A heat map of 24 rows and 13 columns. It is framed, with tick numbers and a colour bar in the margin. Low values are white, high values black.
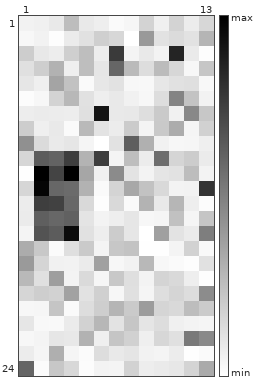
Ninth with the highest average: middle left. Histogram: skewed, a long tail of high values. Odd patch: higher, in the middle left. Slope: none. Stripes: none. Roughest part: middle left.
